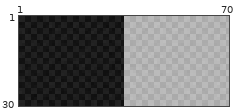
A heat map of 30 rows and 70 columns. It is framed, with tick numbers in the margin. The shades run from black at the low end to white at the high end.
It is made of 1 by 2 panels. Panel 1,1: very low, checkered, faint in contrast. Panel 1,2: high, checkered, faint in contrast.
